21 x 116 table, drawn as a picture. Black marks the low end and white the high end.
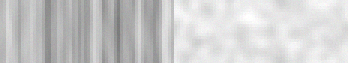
It is made of 1 by 2 panels. Panel 1,1: high, streaked downward. Panel 1,2: very high, blotchy, faint in contrast.
